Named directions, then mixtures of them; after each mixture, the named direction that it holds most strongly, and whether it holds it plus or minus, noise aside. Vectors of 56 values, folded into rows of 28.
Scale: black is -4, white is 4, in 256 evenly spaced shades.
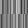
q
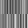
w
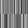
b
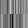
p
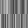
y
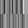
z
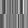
z, plus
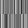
b, plus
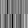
p, plus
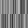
y, plus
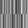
q, minus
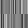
b, minus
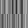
z, plus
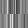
p, minus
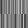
b, minus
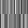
b, plus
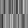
z, plus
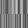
y, minus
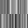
p, plus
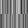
q, plus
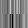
p, plus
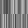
y, minus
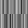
b, plus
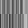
z, plus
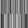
b, minus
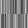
y, plus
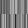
y, minus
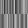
w, plus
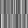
q, minus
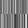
w, minus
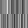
y, plus
